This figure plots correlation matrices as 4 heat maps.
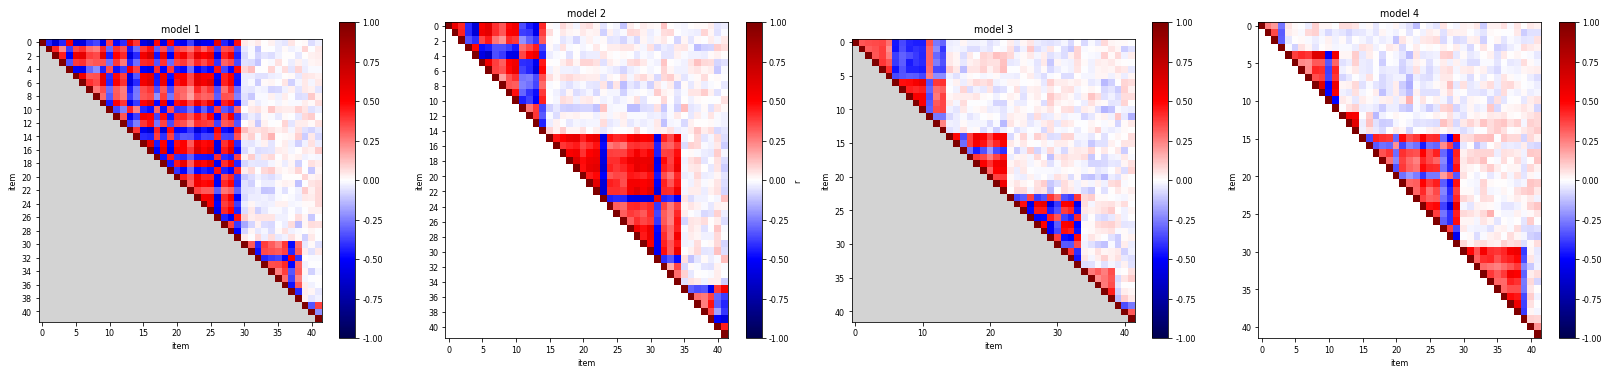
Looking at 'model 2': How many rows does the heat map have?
42
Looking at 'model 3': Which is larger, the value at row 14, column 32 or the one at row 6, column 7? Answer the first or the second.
the second
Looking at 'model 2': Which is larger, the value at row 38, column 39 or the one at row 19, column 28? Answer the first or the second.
the second
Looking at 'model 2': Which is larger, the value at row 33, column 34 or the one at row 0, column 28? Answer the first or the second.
the first
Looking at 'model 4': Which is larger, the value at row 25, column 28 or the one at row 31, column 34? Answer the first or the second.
the second
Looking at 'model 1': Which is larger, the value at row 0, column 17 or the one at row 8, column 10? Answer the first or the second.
the first
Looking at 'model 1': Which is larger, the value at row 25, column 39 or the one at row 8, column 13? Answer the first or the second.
the first
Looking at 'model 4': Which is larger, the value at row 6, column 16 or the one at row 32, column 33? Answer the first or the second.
the second
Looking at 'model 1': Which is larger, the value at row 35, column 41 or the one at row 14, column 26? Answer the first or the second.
the second
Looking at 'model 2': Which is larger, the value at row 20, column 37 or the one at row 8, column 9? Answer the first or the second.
the second
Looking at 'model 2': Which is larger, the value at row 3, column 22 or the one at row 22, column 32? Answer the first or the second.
the second
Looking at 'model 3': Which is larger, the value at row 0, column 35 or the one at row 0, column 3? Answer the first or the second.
the second
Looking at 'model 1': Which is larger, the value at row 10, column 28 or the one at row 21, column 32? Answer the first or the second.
the second
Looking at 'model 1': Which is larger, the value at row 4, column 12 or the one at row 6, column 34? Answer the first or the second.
the second
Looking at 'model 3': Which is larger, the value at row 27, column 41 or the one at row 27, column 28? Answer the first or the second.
the second
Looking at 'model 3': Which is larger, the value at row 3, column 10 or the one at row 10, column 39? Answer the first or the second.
the second
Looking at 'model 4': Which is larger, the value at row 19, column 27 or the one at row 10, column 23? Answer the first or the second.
the second
